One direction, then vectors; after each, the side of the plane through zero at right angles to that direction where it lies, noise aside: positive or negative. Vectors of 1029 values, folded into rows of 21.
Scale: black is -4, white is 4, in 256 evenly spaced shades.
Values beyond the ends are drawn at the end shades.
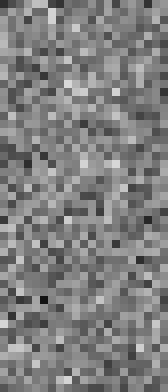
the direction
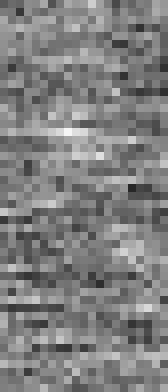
positive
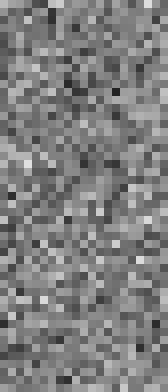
negative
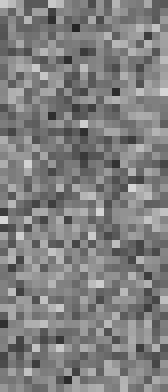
negative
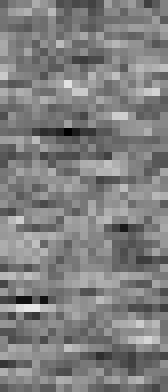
positive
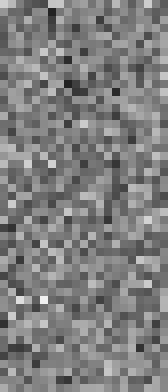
negative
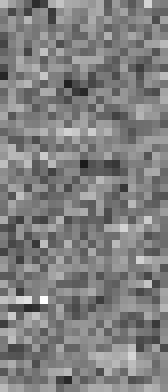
negative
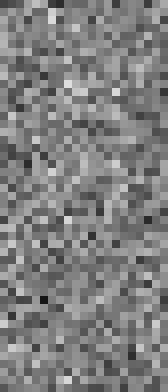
positive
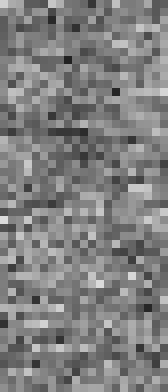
negative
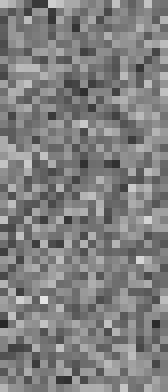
negative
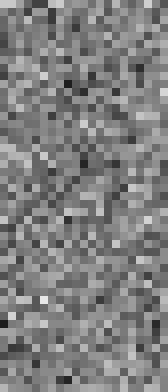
negative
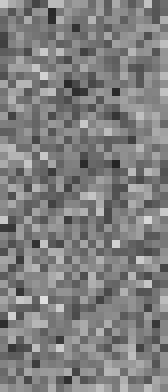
negative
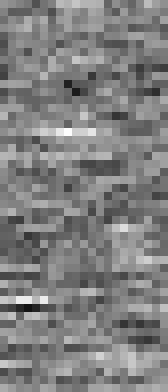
negative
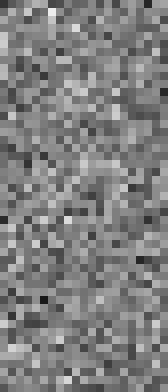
positive
